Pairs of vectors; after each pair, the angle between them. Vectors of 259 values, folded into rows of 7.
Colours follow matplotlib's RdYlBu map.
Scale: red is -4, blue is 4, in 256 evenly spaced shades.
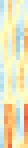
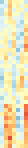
nearly parallel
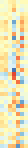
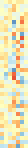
nearly parallel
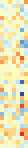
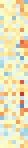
nearly opposite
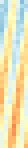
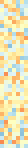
orthogonal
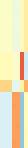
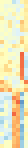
nearly parallel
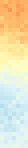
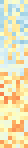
partly opposed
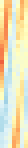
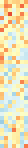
partly aligned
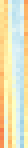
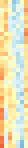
nearly parallel
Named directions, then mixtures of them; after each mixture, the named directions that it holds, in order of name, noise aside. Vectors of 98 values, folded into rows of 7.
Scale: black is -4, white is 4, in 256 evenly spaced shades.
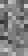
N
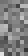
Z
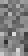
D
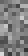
Z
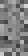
N, Z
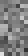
Z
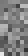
Z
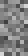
N, Z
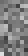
Z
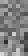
D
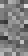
N, Z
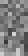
D
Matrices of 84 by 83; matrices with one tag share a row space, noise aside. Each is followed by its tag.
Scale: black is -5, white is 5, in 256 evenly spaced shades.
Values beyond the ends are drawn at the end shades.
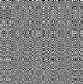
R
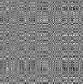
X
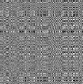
X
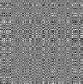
R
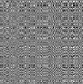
X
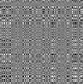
R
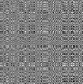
X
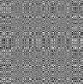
R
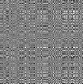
X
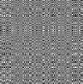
R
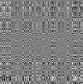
R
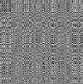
R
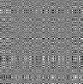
R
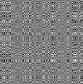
R
